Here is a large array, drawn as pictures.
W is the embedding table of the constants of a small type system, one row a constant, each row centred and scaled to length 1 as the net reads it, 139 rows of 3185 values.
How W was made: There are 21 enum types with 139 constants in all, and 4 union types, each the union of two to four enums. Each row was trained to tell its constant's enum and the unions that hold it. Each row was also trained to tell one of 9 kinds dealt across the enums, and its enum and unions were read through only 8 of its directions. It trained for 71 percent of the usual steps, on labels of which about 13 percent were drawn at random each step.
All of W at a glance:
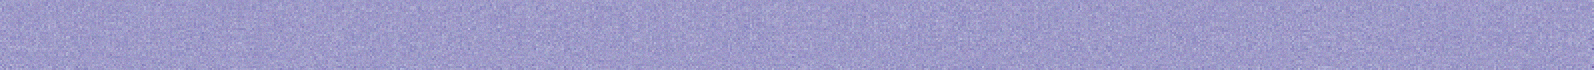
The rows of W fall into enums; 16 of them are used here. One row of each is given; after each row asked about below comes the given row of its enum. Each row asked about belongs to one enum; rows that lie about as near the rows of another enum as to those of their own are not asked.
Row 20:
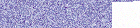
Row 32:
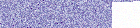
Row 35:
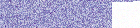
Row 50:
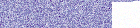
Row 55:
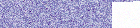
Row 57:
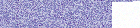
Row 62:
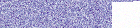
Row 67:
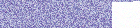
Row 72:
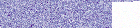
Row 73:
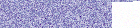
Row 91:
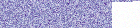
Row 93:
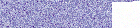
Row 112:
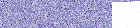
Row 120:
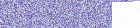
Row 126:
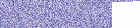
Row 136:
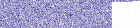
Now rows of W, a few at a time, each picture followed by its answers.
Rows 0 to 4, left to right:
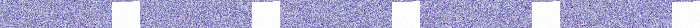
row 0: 57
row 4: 57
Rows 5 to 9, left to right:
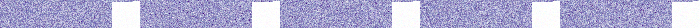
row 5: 112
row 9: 91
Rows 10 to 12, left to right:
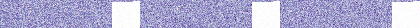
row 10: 136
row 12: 62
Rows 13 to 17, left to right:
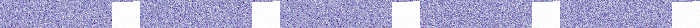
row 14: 20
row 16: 120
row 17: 112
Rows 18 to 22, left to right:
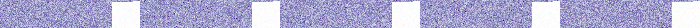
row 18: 112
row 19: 20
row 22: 72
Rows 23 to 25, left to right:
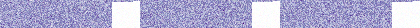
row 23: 32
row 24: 57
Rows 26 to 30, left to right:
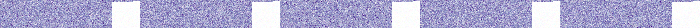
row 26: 136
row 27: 50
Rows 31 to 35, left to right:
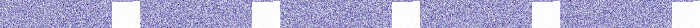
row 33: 93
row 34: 120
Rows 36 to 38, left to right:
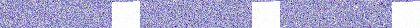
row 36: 91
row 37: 126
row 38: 50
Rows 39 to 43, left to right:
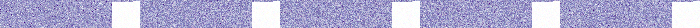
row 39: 32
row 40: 35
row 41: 120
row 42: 20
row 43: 32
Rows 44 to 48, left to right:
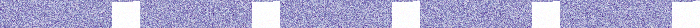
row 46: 91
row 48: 120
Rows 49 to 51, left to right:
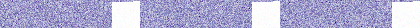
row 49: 72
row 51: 73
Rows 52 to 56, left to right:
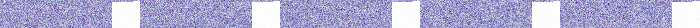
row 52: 57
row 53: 67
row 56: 20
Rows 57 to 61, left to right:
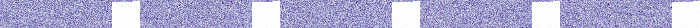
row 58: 91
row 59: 93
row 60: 55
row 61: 136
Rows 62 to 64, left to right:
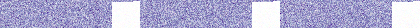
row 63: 57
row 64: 67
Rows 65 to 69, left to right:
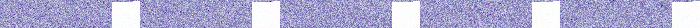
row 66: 112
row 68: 126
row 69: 20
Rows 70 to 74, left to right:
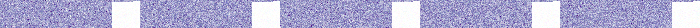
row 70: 72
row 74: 35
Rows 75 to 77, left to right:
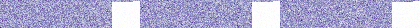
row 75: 73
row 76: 72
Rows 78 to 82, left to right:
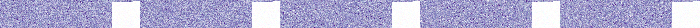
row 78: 112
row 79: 112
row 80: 93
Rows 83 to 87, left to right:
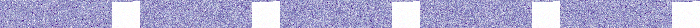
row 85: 126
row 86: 73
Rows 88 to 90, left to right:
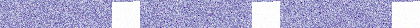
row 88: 32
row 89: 126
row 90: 67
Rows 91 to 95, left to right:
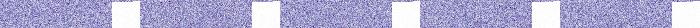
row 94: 55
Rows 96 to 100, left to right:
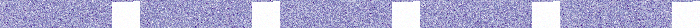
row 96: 55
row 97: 126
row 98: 55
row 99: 55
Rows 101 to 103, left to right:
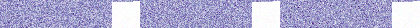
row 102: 57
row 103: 93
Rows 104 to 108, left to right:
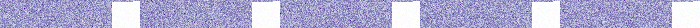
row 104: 73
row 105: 20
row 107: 120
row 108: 72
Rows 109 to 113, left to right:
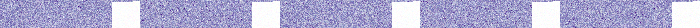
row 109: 20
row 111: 126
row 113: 57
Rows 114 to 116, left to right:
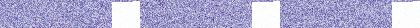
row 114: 112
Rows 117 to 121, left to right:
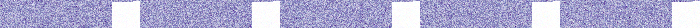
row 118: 55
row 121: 50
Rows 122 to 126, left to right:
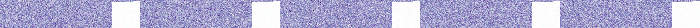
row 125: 120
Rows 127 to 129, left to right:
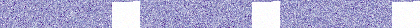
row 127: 62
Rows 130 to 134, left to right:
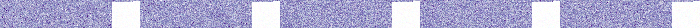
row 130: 55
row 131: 67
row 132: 136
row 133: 136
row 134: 72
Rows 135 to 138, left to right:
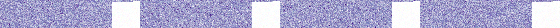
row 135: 73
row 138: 67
